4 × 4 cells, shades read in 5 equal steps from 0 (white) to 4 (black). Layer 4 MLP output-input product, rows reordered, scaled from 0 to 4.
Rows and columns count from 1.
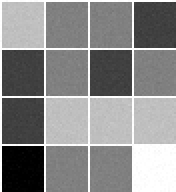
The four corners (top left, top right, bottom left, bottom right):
1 3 4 0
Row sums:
8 10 6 8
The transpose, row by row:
1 3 3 4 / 2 2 1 2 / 2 3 1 2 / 3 2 1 0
